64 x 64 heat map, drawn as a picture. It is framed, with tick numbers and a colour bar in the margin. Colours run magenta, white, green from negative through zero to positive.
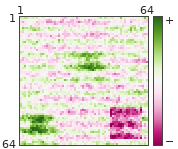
The ninth with the lowest average is the bottom right. Stripes running across repeat 10 times from top to bottom. In the bottom right lies a patch that is lower than the rest. There are two bumps.
